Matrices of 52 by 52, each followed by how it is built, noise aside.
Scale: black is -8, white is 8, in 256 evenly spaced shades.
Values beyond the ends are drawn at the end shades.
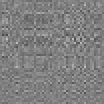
low rank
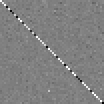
diagonal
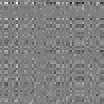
low rank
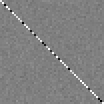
diagonal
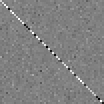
diagonal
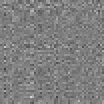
low rank
